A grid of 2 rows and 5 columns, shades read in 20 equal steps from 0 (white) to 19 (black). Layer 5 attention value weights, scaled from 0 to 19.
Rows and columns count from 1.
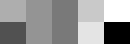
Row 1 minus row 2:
-7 0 0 2 -19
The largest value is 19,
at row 2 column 5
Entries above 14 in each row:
0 1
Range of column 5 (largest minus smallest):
19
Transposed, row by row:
6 13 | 8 8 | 10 10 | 4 2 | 0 19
